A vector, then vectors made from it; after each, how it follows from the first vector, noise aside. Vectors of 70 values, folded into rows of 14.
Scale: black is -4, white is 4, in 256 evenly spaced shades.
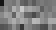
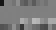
partly zeroed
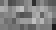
reversed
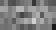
reversed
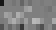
partly zeroed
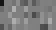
partly zeroed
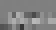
partly zeroed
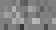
partly zeroed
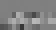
partly zeroed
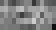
reversed
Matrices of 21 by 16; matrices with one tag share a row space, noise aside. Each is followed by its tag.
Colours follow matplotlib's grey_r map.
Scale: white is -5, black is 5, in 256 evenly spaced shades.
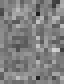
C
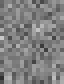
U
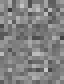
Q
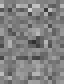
Q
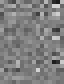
C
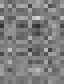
Q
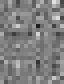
C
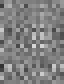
U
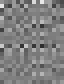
U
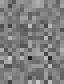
Q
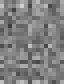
Q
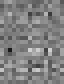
Q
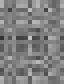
Q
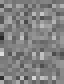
U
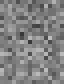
Q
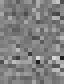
C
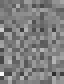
U
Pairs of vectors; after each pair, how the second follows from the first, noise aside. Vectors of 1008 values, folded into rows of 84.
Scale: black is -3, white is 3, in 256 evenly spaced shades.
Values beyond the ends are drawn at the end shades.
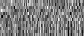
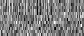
wrapped around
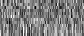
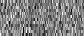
sign-scrambled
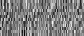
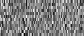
sign-scrambled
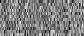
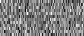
sign-scrambled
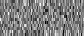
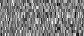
wrapped around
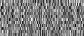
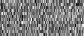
sign-scrambled
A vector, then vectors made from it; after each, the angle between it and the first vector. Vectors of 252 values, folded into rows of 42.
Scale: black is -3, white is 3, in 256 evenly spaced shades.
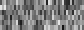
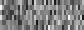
partly aligned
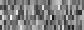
partly opposed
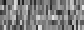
orthogonal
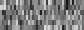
nearly parallel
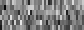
partly opposed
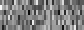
partly aligned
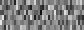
orthogonal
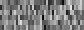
partly opposed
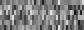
orthogonal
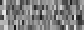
orthogonal
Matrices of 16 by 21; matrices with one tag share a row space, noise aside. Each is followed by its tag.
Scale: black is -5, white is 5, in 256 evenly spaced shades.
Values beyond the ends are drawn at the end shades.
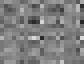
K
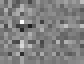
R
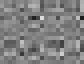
K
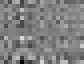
R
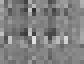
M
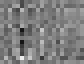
R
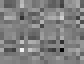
K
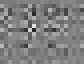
M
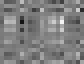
K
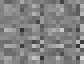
K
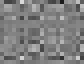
K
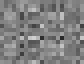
K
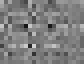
M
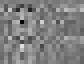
R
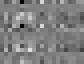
R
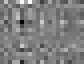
R
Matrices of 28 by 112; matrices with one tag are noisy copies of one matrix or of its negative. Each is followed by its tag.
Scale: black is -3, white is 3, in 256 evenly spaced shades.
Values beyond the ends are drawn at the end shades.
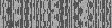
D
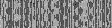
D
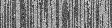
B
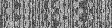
D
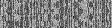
D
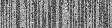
B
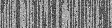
B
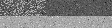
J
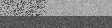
J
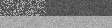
J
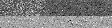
J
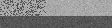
J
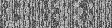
D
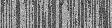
B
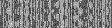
D
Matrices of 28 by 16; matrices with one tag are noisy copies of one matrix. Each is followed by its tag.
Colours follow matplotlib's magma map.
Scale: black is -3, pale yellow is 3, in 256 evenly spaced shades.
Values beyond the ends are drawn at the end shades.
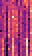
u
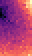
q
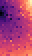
q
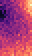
q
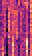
u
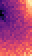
q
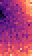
q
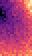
q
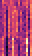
u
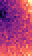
q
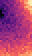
q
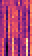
u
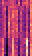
u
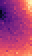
q
